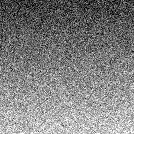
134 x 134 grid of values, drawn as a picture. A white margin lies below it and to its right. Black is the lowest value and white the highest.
On average the colour sits 50% of the way up the scale. No row or column stands out. No regular stripes run through it. The field climbs toward the bottom.
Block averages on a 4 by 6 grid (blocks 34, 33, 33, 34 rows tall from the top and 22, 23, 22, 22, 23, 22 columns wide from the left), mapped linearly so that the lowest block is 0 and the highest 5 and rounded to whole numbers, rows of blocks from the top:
0 0 0 0 0 0 / 2 2 2 2 2 2 / 3 3 3 3 3 3 / 5 5 5 5 5 5
